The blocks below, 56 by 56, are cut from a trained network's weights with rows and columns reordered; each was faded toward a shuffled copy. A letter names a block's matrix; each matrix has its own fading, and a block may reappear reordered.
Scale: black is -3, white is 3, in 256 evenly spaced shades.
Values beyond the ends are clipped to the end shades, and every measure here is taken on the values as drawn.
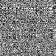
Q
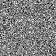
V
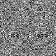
Q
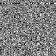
Q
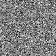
V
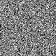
V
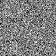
V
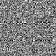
Q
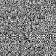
Q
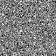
V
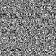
Q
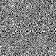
Q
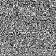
Q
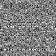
Q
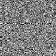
Q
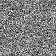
V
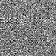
Q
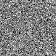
V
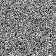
V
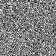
V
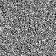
V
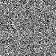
V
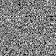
Q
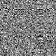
Q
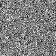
V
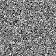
V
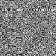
Q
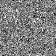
V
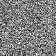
V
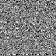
Q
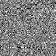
Q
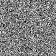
V
